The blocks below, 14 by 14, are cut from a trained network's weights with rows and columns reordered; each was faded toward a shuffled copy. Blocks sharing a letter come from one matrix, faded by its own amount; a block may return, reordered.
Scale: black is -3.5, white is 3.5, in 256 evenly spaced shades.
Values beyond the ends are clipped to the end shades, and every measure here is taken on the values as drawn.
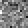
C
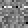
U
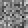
C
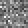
C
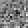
C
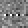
U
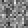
C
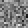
C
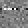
U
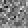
C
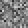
C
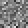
C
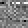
U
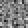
C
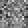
C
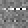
U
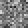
C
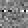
U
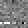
U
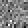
U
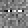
U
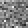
C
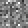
C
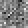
C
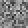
C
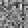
C
